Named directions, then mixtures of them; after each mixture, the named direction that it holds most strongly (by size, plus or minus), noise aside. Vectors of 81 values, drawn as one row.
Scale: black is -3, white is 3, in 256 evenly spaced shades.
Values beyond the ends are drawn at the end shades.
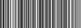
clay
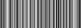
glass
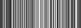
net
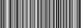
glass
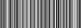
glass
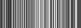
net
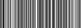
clay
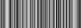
glass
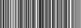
clay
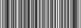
glass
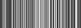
net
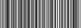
glass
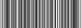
glass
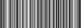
glass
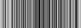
net
